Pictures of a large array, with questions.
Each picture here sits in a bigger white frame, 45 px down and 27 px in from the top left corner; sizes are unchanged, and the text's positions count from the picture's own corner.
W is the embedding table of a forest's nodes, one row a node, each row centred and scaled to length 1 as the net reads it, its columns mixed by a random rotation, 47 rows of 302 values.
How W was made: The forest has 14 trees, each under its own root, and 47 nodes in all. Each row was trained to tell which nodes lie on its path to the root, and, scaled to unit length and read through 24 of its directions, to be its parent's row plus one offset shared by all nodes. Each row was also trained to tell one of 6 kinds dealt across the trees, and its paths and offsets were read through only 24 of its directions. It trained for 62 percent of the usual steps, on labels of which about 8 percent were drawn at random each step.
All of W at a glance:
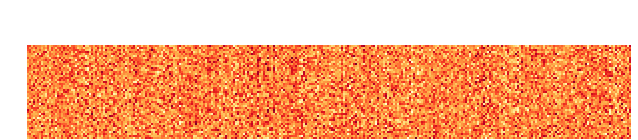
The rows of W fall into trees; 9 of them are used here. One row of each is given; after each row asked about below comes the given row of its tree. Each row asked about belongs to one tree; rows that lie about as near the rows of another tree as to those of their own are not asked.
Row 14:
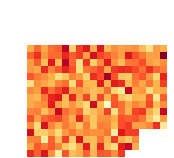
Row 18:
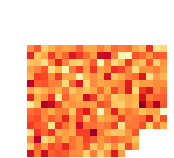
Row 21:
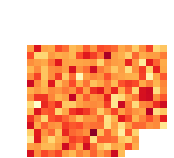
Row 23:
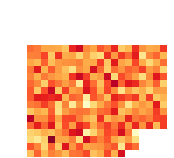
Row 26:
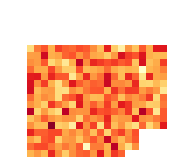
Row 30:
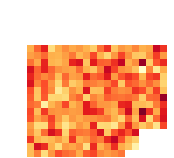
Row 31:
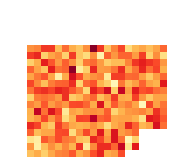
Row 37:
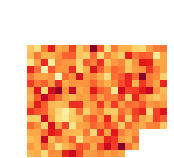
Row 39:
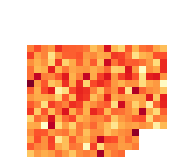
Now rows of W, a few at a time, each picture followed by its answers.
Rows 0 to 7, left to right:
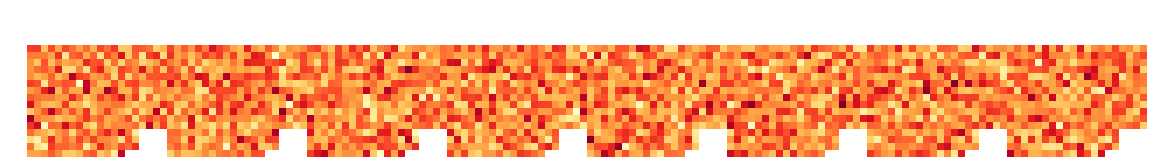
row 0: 31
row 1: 39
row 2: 14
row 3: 21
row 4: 14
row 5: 18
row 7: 23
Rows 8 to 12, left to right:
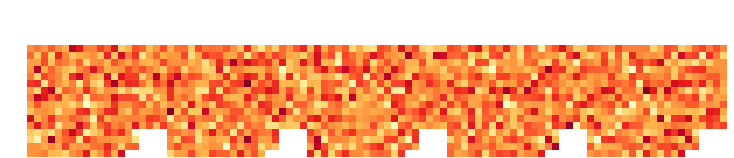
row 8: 23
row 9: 26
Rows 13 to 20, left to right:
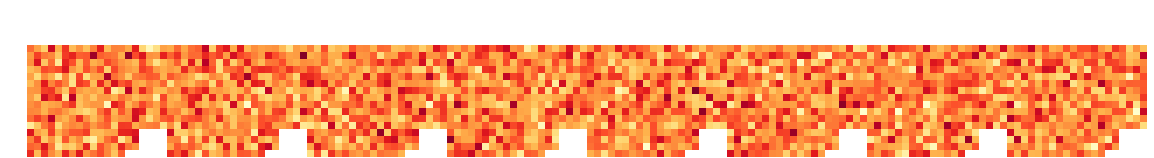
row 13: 37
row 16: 14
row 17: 39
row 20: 21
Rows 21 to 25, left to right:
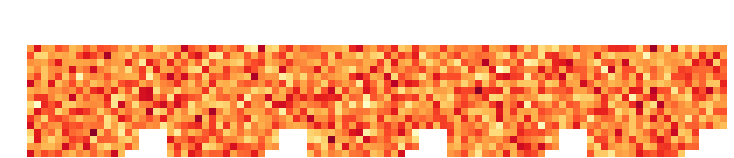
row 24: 14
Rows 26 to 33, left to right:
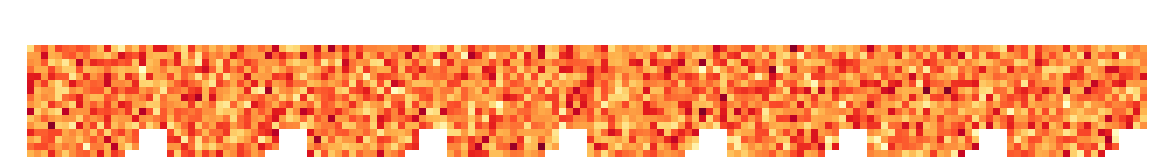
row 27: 37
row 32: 31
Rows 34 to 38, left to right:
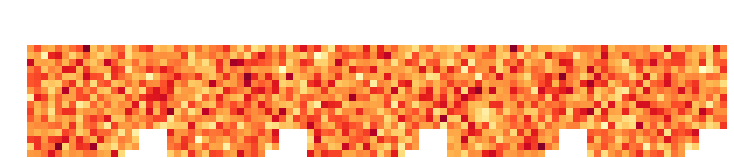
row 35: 26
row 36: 21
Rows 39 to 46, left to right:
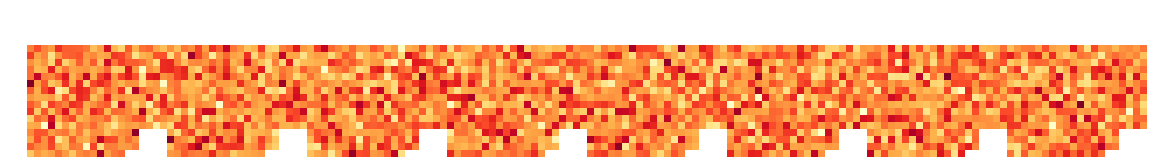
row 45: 23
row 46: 18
